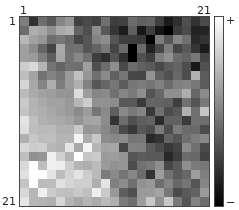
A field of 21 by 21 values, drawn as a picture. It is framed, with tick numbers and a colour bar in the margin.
An odd patch, calmer than its surroundings, sits in the middle left. The ninth with the highest average is the bottom left. The top right is the ninth with the lowest average. The middle left is the smoothest part. There is an overall slope up to the bottom left. No row or column stands out.
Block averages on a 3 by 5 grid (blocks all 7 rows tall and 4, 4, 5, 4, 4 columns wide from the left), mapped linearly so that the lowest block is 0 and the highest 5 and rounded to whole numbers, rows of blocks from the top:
22000
43211
55321
